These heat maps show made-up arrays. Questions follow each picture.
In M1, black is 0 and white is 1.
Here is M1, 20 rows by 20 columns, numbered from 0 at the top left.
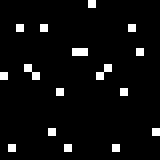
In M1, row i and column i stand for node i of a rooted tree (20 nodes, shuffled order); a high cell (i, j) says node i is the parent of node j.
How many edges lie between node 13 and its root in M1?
2
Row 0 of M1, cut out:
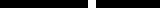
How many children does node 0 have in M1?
1
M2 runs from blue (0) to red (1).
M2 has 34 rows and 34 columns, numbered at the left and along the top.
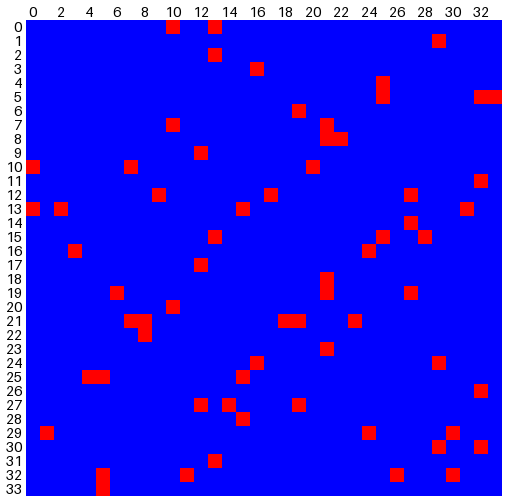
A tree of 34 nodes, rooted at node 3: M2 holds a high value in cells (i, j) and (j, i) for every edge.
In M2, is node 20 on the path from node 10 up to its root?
no
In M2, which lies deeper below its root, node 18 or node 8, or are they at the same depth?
the same depth
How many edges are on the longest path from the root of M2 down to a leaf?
17
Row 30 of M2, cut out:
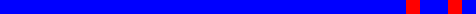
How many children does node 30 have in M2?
1
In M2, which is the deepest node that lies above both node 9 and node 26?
32
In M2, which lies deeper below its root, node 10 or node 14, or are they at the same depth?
node 14
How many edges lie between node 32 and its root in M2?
5
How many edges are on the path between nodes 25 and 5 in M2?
1
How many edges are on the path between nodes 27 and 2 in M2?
7
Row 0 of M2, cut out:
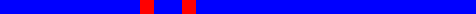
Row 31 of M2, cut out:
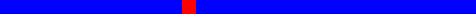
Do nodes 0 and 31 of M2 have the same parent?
yes
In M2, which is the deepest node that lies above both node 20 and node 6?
10
